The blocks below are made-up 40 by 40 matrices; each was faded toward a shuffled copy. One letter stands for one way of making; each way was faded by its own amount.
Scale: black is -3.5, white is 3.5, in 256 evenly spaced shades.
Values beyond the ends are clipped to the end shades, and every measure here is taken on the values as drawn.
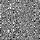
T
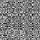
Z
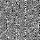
T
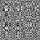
Z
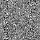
T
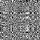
Z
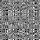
Z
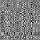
Z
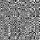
Z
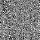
T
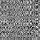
Z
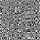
Z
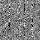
T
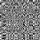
Z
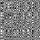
Z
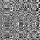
Z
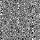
T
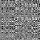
Z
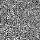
T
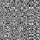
Z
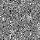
T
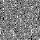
T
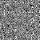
T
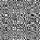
Z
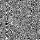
T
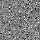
T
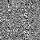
T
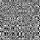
Z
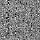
T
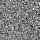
T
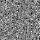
T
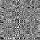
Z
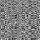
Z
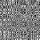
Z
